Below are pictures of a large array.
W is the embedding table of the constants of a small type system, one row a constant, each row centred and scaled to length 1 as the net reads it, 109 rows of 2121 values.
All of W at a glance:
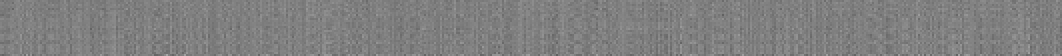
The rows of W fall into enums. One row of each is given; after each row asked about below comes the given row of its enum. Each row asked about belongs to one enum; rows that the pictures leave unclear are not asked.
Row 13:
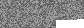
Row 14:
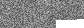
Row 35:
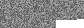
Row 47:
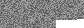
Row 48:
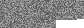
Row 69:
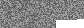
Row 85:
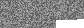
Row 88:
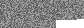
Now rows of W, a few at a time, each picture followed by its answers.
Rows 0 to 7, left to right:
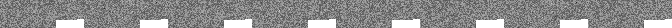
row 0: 13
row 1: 14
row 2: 13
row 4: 35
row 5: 69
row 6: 14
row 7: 69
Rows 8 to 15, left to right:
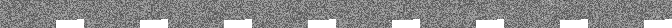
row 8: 69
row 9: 85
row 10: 48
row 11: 48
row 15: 88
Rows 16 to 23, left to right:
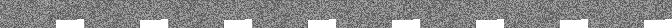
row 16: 14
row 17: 69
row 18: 69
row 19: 69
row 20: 85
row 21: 69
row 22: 48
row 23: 85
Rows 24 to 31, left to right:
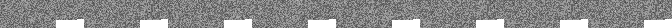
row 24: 47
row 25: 85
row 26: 88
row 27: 14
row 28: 13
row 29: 85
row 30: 85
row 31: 85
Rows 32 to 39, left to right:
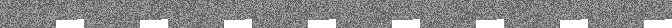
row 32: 13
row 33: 85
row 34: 69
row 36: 48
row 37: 48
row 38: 69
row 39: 35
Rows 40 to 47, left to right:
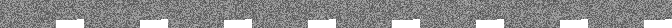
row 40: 48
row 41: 13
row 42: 85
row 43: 88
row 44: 35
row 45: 14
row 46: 13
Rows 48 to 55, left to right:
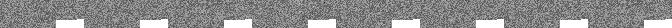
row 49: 47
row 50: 13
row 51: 14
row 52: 35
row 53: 47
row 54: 35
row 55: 13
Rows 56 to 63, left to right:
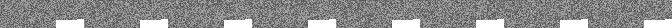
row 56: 47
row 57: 69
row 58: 13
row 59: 13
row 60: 69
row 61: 85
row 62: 85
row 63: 35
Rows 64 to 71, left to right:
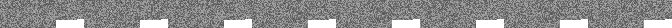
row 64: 13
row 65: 85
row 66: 13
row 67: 48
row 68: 48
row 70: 48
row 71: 35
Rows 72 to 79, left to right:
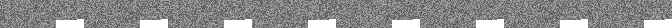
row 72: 35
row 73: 48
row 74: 35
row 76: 14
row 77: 47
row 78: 48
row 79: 88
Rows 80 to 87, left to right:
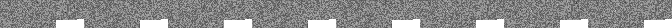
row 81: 69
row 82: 35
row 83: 69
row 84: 69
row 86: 85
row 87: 85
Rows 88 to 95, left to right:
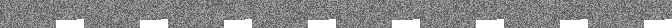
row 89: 47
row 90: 13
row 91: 48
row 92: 35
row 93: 35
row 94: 14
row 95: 88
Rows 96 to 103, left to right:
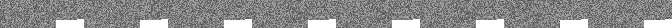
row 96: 35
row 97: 85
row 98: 47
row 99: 48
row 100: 48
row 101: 48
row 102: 69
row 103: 47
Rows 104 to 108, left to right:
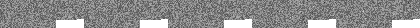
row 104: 88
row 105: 35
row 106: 88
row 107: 14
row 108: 85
